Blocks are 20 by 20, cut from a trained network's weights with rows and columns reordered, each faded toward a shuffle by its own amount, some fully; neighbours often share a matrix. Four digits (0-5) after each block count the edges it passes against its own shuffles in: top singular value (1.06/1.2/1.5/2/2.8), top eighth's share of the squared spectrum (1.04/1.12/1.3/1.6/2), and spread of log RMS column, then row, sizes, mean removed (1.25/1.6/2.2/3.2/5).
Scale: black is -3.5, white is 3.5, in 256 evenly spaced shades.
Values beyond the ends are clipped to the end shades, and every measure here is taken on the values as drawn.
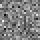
1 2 0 0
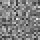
3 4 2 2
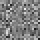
3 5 3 1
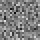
2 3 1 0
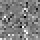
0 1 1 0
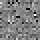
1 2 1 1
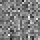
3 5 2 0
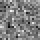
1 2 0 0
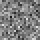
0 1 0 0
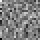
3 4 2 0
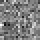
2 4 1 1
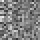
3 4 2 0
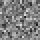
0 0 0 0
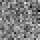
2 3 0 0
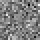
0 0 1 0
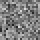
2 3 0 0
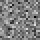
2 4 2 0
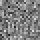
1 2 0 0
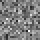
0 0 0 0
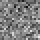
0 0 0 0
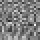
3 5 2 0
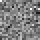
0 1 0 0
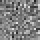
2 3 1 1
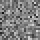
0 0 0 0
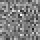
2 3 0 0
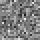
0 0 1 0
